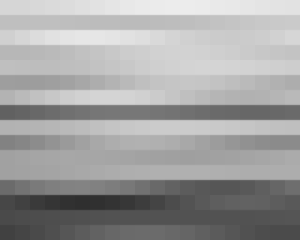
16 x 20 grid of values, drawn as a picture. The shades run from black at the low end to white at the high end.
Overall the values sit about 60% of the way up the scale. The top right is the smoothest part. The grain runs across in streaks. There is an overall slope up to the top.
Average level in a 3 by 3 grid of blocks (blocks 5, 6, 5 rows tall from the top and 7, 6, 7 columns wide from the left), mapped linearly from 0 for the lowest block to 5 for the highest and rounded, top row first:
5 5 5 | 3 3 3 | 0 0 0
